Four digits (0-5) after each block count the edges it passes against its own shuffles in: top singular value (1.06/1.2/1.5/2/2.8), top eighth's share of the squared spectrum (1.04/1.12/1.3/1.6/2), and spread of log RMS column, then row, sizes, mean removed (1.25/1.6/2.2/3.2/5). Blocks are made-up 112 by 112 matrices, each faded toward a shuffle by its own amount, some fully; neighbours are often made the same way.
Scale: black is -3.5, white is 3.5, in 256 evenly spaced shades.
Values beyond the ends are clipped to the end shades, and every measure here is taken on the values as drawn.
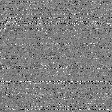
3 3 0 4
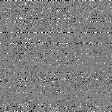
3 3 2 3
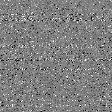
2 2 1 3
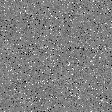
1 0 0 1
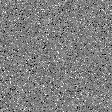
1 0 0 0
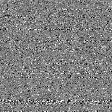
1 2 0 3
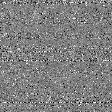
2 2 0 3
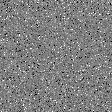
0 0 0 0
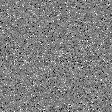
0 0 0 1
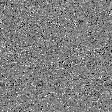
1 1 0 2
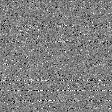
2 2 0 3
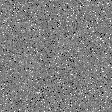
0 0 0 0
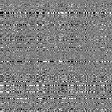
5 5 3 4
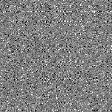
4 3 1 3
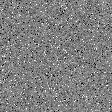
0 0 0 0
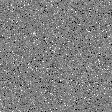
1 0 0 0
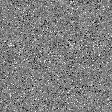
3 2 0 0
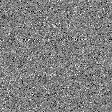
1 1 0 2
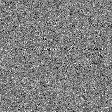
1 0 0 2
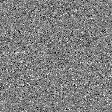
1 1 0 2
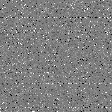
2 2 1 2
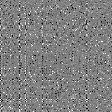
5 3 2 2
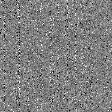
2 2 3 0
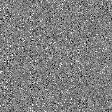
1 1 3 0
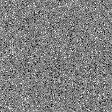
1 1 2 0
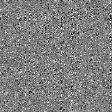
2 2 3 2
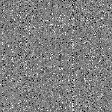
1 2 3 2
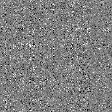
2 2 3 2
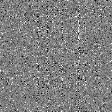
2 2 3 2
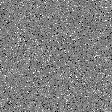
3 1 0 0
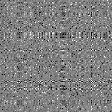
5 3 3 3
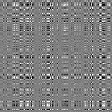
5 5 5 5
